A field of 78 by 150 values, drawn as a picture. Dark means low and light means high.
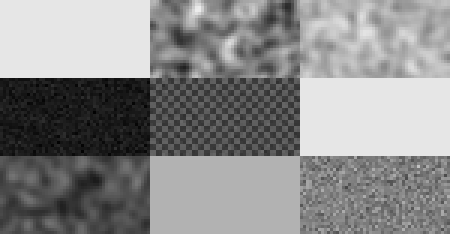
The table splits into 3 rows of 3 panels. Panel 1,1: very high, flat. Panel 1,2: middling, blotchy, strong in contrast. Panel 1,3: high, blotchy. Panel 2,1: very low, fine-grained, faint in contrast. Panel 2,2: low, checkered. Panel 2,3: very high, flat. Panel 3,1: low, blotchy. Panel 3,2: high, flat. Panel 3,3: middling, fine-grained.
